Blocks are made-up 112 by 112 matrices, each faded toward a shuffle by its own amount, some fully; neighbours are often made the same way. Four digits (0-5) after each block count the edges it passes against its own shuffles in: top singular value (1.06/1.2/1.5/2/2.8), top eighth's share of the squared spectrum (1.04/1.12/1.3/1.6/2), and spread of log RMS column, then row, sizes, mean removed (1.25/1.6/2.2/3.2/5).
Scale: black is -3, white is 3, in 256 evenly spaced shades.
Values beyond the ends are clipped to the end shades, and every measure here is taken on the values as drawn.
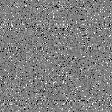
4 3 1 2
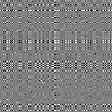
5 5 4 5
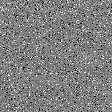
3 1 0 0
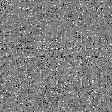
4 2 1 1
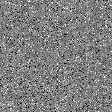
3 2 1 0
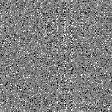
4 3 2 1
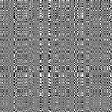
5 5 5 4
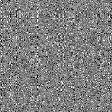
4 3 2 2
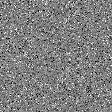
2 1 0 0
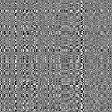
5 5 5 4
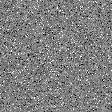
1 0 0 0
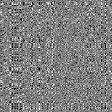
5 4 3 3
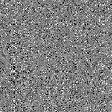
4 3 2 1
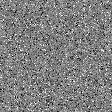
2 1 0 0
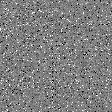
3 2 1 0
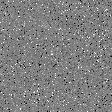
2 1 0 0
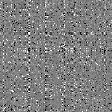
4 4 3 2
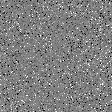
2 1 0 0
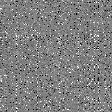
4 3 2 2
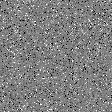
2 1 0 0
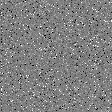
2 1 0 0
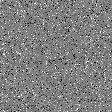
1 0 0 0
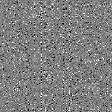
4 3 2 1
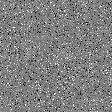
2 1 0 0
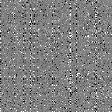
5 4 3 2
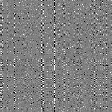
5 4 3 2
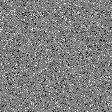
0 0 0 1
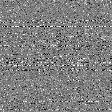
2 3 0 4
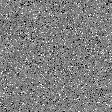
0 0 0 0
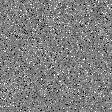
0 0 0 0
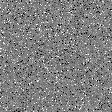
0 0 0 0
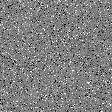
0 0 0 0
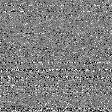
2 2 0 3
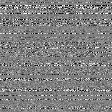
2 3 0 5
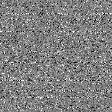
1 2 0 3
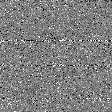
2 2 0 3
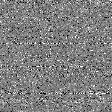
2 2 0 3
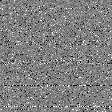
2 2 0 3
